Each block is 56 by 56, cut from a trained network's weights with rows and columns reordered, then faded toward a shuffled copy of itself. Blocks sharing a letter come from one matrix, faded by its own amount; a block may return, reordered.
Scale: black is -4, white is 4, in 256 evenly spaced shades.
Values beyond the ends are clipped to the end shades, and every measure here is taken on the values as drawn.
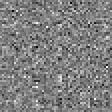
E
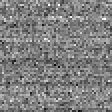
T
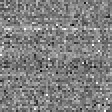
T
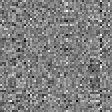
E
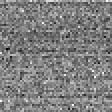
T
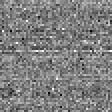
T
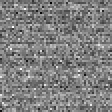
T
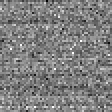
T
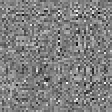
E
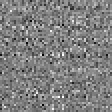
E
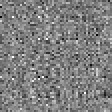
E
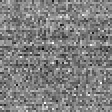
T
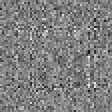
E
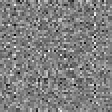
E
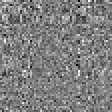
E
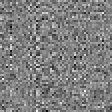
E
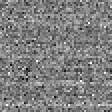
T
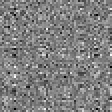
E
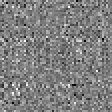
E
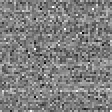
T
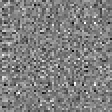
E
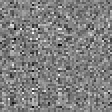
E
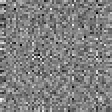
E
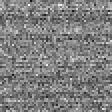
T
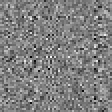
E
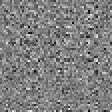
E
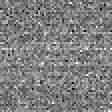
T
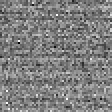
T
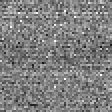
T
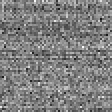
T
